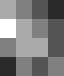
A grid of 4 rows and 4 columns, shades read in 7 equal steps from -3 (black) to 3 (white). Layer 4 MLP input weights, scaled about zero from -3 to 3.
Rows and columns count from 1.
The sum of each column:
2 2 -1 -4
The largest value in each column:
3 1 1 0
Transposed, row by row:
1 3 0 -2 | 0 1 1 0 | -1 0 1 -1 | -2 -1 -1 0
